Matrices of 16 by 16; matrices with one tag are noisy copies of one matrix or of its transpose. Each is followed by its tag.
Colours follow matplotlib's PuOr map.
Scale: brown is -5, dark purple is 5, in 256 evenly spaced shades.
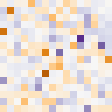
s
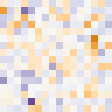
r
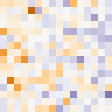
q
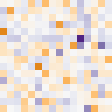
s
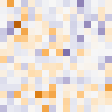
r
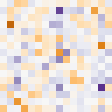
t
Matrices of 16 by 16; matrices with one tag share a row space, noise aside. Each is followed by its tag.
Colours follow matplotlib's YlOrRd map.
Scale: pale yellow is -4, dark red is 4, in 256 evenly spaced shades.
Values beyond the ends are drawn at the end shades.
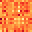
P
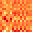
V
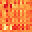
V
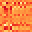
V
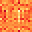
P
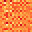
V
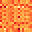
P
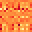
P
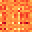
P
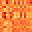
V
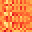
V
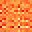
P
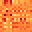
V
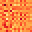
V
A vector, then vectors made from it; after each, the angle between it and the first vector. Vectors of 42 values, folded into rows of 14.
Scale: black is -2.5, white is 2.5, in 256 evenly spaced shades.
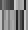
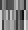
nearly parallel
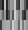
orthogonal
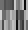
nearly parallel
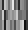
partly opposed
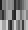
orthogonal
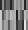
nearly parallel
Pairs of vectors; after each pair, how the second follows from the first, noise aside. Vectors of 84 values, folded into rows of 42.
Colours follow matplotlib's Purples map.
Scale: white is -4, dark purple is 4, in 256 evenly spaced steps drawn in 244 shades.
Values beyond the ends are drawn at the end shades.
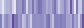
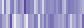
wrapped around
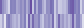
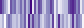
scaled up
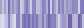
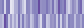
wrapped around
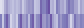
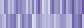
wrapped around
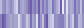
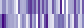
scaled up
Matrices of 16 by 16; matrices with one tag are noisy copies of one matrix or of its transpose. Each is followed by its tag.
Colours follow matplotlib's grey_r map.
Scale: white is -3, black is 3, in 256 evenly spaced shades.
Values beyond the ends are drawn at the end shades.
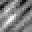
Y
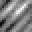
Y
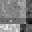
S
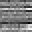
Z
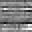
Z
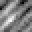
Y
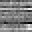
Z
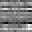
Z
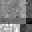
S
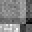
S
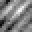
Y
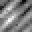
Y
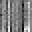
Z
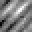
Y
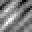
Y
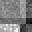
S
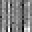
Z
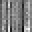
Z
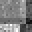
S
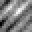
Y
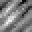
Y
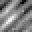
Y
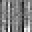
Z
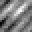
Y
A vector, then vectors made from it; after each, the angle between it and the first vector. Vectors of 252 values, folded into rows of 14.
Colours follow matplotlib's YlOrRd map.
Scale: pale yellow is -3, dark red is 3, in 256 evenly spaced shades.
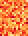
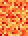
nearly parallel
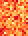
partly aligned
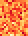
partly aligned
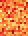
partly aligned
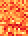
partly opposed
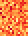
orthogonal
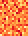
orthogonal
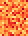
nearly opposite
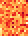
partly opposed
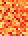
partly opposed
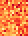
orthogonal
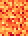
nearly opposite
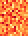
partly aligned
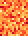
nearly parallel
